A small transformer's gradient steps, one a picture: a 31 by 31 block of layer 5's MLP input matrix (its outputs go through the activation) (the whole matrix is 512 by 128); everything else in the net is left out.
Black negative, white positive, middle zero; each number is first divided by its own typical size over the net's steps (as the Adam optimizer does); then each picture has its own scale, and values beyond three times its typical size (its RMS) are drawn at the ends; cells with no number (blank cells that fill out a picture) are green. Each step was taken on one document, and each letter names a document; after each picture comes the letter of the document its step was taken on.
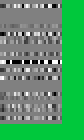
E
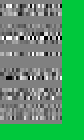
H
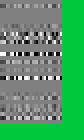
E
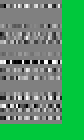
E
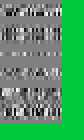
H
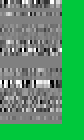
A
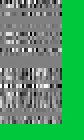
A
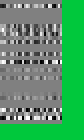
E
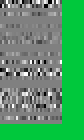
A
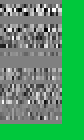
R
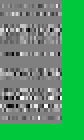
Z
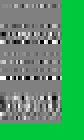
E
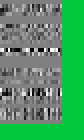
H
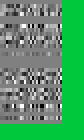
H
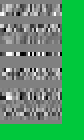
H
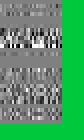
R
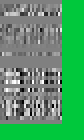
H
